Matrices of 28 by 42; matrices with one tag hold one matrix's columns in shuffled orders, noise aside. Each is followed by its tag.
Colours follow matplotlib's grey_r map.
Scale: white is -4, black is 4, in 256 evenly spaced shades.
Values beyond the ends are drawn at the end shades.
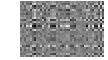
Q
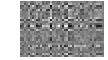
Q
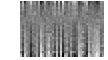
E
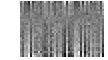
E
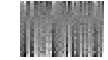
E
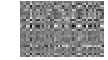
Q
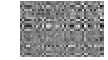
Q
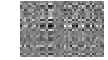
Q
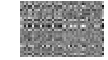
Q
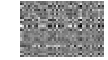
Q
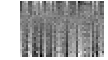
E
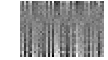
E
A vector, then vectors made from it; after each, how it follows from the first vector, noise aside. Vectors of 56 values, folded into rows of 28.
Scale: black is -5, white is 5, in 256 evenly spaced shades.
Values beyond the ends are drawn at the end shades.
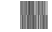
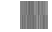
shrunk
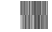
reversed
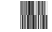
scaled up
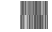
wrapped around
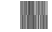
copied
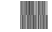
copied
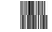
scaled up
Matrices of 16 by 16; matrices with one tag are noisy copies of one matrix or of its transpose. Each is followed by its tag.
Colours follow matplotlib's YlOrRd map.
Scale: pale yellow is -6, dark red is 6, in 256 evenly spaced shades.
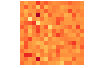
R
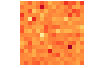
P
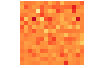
R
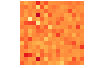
R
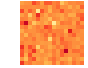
P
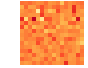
R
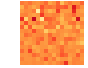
R
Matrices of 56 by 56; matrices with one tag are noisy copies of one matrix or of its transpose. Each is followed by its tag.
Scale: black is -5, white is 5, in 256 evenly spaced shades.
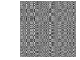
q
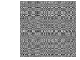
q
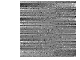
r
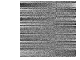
r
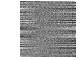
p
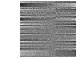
r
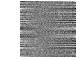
p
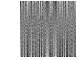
p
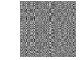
q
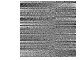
r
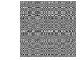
q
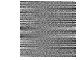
p
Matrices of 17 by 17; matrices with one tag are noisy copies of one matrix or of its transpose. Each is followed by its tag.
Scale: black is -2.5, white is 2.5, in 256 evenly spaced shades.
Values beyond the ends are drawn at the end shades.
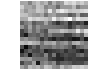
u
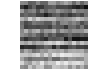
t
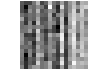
t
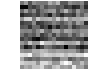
t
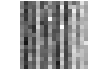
t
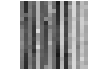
t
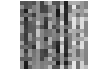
t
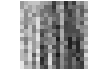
u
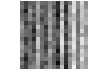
t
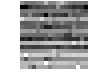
t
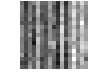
t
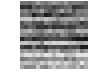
t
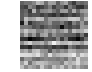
t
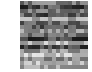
t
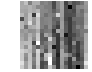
u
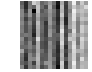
t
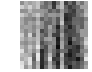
u
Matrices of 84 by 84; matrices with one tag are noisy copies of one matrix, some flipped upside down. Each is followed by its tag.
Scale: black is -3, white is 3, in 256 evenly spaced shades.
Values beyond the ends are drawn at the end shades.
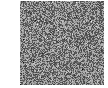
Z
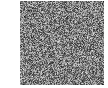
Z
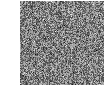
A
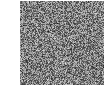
Z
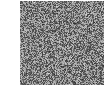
Z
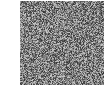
Z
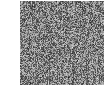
A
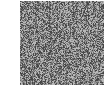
A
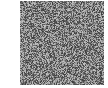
Z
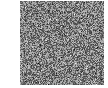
Z
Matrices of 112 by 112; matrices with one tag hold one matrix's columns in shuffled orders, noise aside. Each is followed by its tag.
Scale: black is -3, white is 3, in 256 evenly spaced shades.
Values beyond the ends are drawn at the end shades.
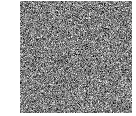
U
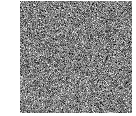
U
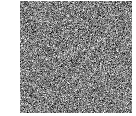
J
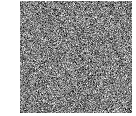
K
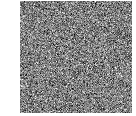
K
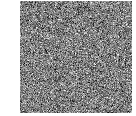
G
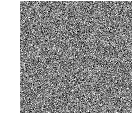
J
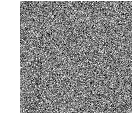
K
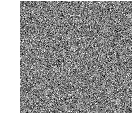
J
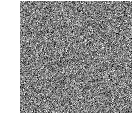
J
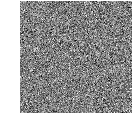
J
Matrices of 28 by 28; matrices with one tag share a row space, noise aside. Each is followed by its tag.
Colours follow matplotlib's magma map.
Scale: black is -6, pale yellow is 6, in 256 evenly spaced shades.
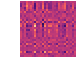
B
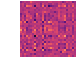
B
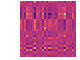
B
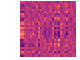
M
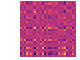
B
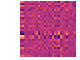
M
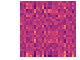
B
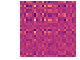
B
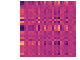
M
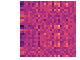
M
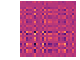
B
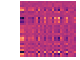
M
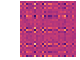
B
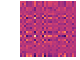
B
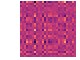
B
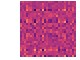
B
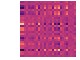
M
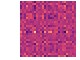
B
